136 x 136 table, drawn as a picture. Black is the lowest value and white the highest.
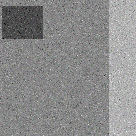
Seam: vertical, 80% of the way across, the right part higher. Ninth with the lowest average: top left. Odd patch: lower, in the top left. Stripes: none.
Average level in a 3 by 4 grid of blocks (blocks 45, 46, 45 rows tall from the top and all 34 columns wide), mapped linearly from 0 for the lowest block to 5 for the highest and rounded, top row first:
0 2 3 5 | 3 3 3 5 | 3 3 3 5
